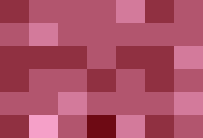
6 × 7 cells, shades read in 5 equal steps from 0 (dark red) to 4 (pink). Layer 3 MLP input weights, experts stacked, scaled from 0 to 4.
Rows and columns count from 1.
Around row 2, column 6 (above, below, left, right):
1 1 2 2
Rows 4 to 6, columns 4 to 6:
1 2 1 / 2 2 2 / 0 3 1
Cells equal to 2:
22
